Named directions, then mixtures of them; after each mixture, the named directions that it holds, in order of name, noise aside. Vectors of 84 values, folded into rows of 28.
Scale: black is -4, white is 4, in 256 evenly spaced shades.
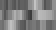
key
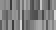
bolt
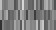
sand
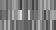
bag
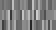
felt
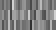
bag, bolt, felt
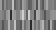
bag, felt, sand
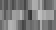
key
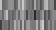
sand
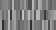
felt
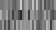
bag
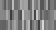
bag, felt, sand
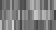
bolt, key, sand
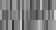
bolt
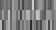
felt, sand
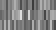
bag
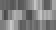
key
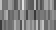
sand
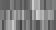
bolt, felt, key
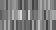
bag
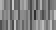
bolt, felt, sand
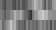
key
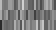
sand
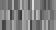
bag, felt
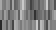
bolt, sand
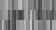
bag, felt, key
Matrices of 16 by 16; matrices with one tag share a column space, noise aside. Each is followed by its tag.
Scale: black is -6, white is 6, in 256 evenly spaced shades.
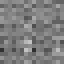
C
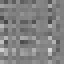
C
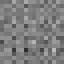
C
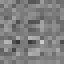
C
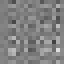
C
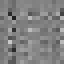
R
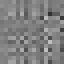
R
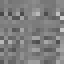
R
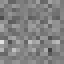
C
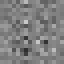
C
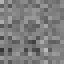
C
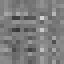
R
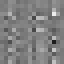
R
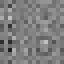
C
